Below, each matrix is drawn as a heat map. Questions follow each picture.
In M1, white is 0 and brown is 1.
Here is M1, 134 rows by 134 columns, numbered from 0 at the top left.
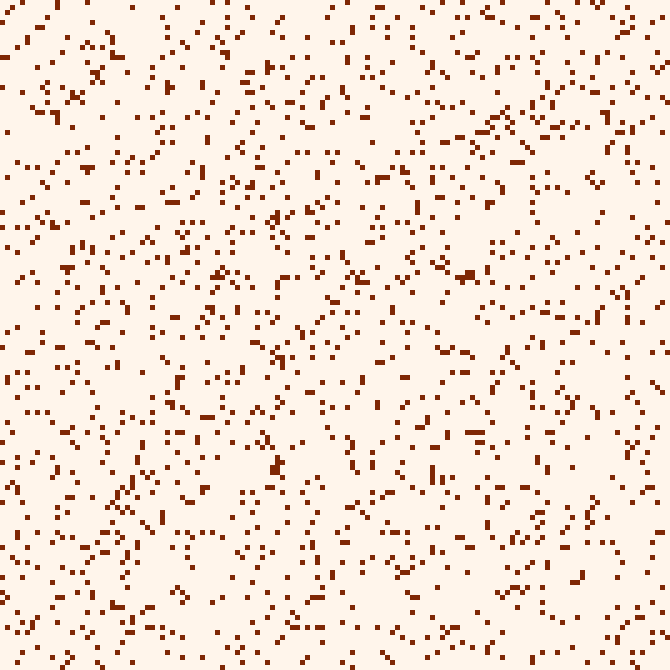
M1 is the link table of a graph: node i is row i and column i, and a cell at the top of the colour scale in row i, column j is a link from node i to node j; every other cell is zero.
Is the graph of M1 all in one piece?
yes
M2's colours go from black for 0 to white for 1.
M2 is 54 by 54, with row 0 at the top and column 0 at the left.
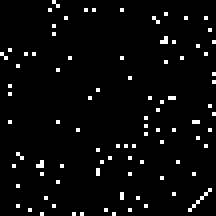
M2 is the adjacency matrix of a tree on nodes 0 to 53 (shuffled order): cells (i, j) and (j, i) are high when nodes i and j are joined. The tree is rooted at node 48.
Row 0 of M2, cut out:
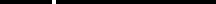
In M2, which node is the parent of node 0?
13
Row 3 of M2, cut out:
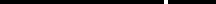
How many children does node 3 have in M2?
0
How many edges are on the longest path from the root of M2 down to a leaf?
4
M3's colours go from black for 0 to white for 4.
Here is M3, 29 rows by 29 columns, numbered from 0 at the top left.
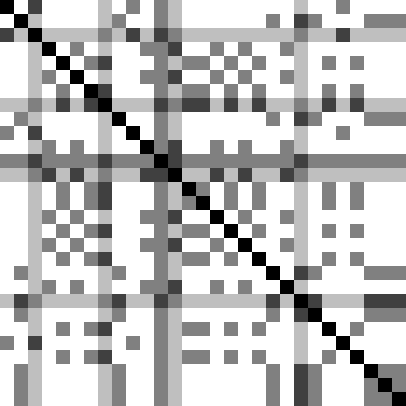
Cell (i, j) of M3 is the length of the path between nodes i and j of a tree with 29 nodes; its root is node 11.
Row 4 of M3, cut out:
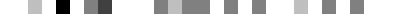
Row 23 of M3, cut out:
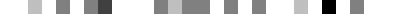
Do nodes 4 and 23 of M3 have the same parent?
yes
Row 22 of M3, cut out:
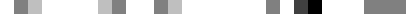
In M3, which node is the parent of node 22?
21
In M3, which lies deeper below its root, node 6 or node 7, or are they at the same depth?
node 6
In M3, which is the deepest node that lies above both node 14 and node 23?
7
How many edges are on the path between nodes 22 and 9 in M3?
4
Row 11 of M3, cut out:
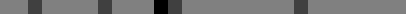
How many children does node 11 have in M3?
4
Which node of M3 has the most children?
7
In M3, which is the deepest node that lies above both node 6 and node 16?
7
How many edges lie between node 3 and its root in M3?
2
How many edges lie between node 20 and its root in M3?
2
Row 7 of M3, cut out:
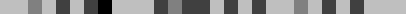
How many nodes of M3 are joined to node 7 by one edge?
9
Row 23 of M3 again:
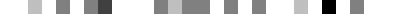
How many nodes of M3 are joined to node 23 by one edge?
1
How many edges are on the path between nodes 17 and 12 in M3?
1
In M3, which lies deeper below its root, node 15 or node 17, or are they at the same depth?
the same depth
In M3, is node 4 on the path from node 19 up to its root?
no
